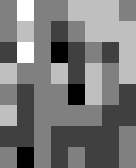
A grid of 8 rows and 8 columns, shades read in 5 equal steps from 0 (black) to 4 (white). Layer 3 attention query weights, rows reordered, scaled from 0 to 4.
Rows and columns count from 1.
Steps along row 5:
down up same down up down down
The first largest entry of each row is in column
2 2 2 1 6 1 3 1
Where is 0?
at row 3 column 4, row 5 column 5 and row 8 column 2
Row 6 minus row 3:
2 -3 0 2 1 0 0 -2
